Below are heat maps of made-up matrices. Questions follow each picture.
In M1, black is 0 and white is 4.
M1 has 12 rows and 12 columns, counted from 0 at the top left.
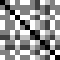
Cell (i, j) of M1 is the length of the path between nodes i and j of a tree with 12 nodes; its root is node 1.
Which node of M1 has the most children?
9
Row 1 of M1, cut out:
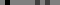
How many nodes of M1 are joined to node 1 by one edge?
2
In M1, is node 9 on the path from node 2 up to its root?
yes
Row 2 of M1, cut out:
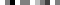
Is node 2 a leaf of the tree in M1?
yes
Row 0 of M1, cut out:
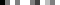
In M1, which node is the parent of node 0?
7
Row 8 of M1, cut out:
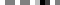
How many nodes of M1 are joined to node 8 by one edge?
1
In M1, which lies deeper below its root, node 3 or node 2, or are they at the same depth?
the same depth
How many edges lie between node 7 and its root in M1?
1
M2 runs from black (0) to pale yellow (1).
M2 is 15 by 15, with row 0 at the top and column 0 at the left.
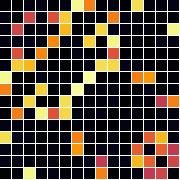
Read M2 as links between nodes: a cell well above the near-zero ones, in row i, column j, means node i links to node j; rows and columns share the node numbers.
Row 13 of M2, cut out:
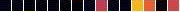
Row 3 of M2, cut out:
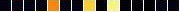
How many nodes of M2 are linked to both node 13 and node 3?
0
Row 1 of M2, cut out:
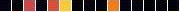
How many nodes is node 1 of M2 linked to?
4
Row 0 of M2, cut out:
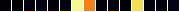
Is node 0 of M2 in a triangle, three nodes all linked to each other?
yes
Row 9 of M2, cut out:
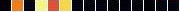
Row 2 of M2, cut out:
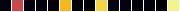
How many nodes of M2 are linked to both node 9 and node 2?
2
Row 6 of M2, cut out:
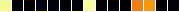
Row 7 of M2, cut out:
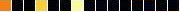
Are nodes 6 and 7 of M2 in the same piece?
yes
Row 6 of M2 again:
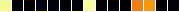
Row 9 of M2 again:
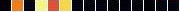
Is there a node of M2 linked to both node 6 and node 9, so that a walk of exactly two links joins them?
no
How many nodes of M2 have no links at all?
1
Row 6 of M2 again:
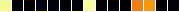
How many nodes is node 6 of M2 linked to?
4
